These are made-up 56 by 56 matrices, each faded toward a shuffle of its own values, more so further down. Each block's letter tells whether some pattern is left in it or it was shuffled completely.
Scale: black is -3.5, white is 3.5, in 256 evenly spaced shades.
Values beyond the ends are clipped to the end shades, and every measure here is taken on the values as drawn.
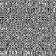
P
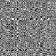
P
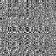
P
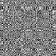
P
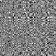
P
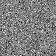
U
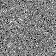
U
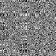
P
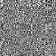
P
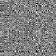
P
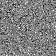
U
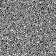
U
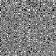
P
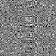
P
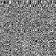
P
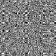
P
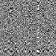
P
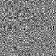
P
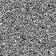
U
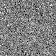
U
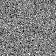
U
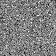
U
